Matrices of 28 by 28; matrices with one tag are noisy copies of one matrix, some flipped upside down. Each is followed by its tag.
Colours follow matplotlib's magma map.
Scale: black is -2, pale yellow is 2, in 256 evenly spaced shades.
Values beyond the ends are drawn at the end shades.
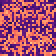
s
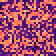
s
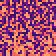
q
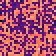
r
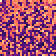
q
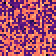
r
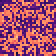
s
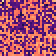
r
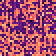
r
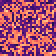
s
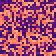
s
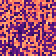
r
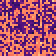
r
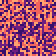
r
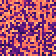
r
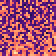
q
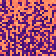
q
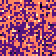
r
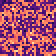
s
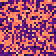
s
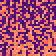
q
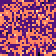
s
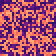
s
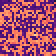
s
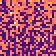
q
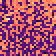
q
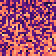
q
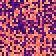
r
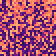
q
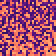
q
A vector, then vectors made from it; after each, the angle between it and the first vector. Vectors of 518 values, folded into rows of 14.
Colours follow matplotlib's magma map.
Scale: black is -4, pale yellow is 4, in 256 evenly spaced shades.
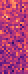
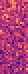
nearly parallel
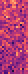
nearly parallel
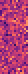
orthogonal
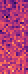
nearly opposite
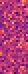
orthogonal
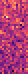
nearly parallel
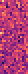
partly aligned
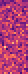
partly opposed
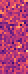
partly aligned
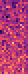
nearly opposite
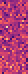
partly opposed
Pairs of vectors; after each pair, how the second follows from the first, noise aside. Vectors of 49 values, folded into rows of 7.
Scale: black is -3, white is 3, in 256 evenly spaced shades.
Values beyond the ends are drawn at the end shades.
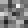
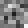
wrapped around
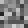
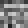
shuffled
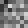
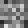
wrapped around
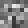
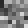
wrapped around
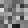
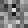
shuffled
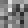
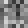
wrapped around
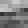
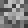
shuffled
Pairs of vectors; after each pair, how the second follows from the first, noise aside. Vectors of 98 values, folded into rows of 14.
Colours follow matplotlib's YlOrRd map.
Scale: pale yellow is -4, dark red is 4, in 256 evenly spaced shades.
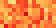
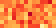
reversed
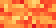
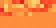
partly zeroed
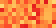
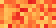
reversed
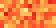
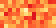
copied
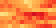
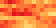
reversed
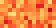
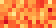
copied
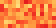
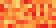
copied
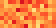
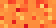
partly zeroed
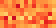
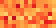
copied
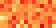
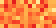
reversed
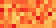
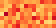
reversed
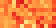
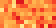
copied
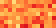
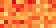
reversed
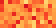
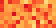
copied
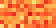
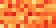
copied
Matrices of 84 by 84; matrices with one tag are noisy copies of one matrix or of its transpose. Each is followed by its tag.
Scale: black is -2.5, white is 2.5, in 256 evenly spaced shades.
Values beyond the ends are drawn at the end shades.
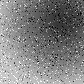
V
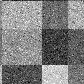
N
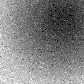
V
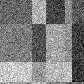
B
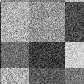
N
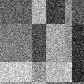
B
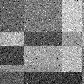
B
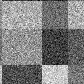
N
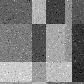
B
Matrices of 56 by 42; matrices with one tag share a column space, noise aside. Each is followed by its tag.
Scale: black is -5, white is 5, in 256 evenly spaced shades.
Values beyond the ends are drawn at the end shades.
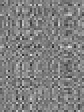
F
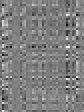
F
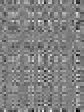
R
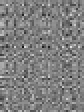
F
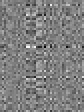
F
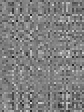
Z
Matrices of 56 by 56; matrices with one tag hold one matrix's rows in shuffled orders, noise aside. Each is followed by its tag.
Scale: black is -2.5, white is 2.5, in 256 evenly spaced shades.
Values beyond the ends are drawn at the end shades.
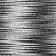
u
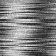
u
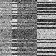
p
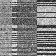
p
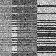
p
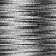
u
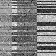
p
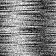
u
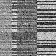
p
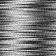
u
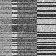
p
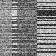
p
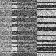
p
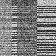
p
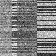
p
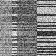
p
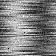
u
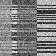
p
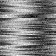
u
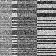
p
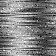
u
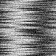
u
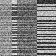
p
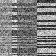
p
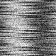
u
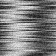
u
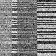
p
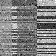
p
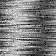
u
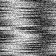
u
